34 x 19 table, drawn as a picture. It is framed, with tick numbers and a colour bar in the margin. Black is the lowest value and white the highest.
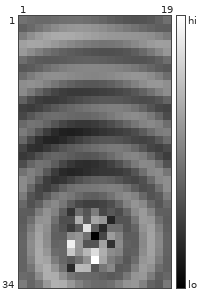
Odd patch: rougher, in the bottom middle. Slope: none. Roughest part: bottom middle. Rings: centred on the bottom middle.
